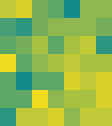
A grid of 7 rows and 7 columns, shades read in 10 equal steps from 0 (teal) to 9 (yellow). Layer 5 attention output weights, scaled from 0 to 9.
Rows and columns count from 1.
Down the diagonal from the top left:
7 1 6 6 8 6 7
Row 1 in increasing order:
0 3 4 5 5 7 8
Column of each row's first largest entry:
2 4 6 1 5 3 4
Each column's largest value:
9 8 9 8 8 7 8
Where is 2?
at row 2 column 1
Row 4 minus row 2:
7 2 1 1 2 1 2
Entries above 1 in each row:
6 6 6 7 6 7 6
